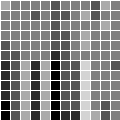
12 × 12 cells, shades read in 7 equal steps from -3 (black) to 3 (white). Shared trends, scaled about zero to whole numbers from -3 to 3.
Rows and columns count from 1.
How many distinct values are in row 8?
6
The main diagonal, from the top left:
1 0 0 0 0 -2 -1 -1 2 0 -1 0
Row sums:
0 -3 0 -1 -2 -5 -7 -6 -6 -6 -8 -9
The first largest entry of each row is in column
1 9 11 9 9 3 9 9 9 9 9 9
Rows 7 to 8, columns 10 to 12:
0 0 -1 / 0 0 0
